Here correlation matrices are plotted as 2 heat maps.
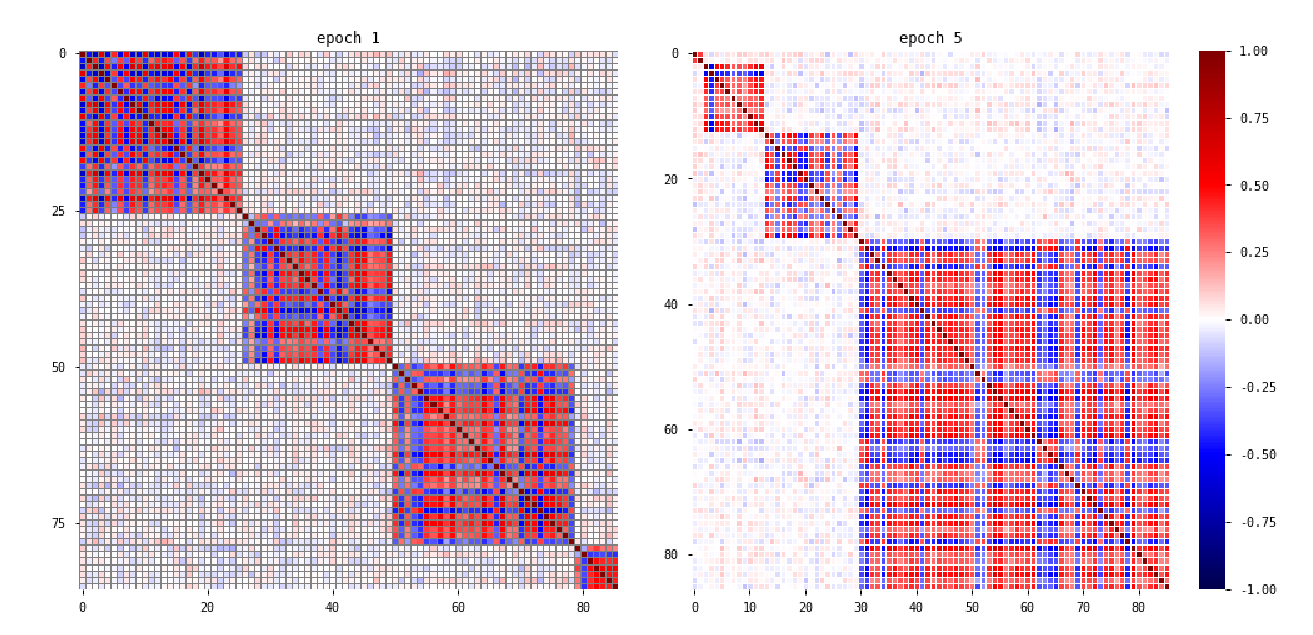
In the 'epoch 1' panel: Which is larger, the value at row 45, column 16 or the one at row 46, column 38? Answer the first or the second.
the first
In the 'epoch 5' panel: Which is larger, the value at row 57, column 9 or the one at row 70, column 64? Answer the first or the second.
the first
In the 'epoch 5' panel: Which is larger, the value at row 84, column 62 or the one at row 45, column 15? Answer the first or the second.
the second
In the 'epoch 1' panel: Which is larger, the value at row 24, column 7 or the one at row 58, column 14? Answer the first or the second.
the second
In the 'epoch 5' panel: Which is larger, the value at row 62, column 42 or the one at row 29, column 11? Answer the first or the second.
the second
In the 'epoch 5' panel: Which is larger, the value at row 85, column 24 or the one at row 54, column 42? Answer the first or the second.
the second
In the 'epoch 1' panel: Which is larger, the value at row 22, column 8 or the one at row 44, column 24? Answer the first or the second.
the first
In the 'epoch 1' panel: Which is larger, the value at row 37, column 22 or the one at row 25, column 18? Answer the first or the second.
the second
